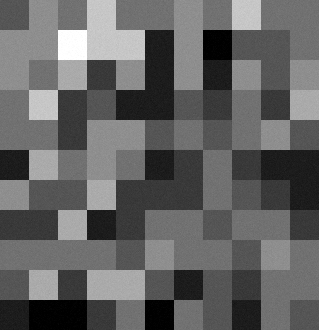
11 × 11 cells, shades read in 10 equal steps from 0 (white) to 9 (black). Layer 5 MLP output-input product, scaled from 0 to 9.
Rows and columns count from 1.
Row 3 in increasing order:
3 4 4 4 4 4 5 6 7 8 8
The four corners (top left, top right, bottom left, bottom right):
6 5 8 6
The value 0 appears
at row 2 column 3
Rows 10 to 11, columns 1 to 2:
6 3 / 8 9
